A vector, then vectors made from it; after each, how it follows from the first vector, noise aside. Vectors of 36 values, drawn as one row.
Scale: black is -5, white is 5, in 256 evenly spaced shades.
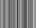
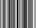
scaled up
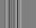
partly zeroed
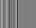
partly zeroed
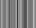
copied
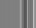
partly zeroed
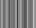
copied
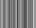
copied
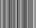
copied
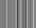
partly zeroed
